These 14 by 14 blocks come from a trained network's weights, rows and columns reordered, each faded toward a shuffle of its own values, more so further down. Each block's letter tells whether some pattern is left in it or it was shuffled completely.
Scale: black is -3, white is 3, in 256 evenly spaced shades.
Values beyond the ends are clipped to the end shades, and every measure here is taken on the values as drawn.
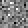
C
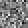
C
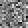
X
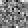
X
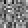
X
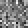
X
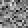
C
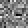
X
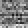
X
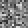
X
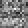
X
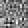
X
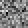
C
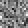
C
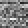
X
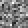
C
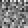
X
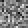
C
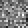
X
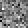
C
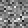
C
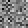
X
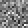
C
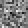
C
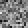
C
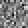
X
